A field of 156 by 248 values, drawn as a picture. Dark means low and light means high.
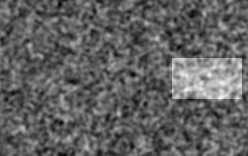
In the middle right lies a patch that is higher than the rest. The ninth with the highest average is the middle right. There are no regular stripes.
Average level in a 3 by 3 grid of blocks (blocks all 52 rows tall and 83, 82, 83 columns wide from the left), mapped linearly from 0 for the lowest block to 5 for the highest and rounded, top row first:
000 | 005 | 000
